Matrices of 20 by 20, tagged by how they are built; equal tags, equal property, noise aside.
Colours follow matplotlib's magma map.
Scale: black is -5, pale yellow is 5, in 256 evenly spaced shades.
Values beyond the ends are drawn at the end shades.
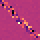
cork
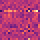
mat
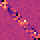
cork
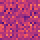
mat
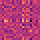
mat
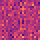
mat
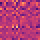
mat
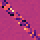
cork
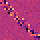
cork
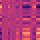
mat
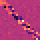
cork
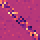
cork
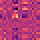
mat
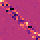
cork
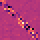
cork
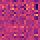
mat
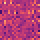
mat
